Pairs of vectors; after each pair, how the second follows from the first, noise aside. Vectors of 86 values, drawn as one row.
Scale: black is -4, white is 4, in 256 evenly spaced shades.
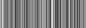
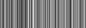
shuffled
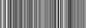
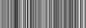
reversed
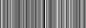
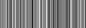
shuffled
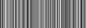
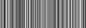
reversed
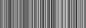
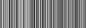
reversed
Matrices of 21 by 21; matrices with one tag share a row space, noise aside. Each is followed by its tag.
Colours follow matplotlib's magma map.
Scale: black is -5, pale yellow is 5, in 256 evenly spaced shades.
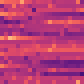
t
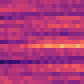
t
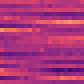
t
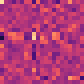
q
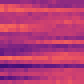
t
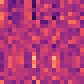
q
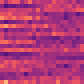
t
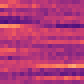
t
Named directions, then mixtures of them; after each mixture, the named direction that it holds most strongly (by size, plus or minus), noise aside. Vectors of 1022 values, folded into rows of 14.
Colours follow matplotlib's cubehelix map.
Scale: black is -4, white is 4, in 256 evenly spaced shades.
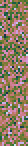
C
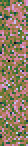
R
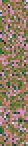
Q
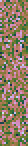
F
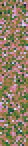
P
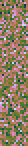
P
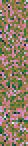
Q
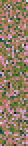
Q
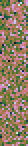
R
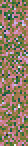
C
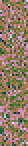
Q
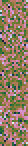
Q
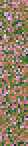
C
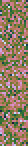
Q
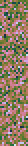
C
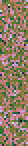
Q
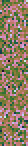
Q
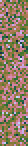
F
